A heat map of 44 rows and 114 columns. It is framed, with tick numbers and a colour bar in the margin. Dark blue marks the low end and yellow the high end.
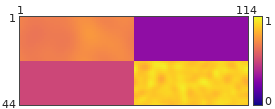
The table splits into 2 rows of 2 panels. Panel 1,1: high, smooth, faint in contrast. Panel 1,2: low, flat. Panel 2,1: middling, flat. Panel 2,2: very high, blotchy, faint in contrast.
